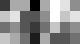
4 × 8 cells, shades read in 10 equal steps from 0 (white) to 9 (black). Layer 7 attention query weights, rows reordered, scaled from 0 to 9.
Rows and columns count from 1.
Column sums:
16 11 20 30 15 8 14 14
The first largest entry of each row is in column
4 3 4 4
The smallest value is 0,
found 2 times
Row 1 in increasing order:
0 1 3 3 3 4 7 9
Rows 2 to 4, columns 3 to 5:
6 6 4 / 6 7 5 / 5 8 3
